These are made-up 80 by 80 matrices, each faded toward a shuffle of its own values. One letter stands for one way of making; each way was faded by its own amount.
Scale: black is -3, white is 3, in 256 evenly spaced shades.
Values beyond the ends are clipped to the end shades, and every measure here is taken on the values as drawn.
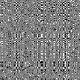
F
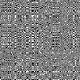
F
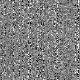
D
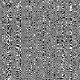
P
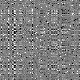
F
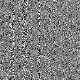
D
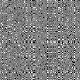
F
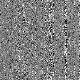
D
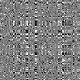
F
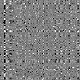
F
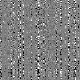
P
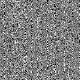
D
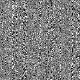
D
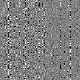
P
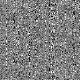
D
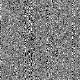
D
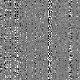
P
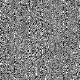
D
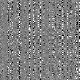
P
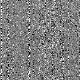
D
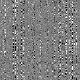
P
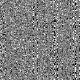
D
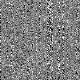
D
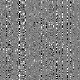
P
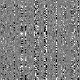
P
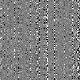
P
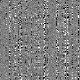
P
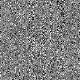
D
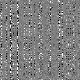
P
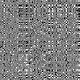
F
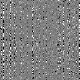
P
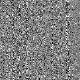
D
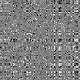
F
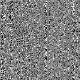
D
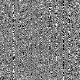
D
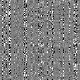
P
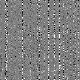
P
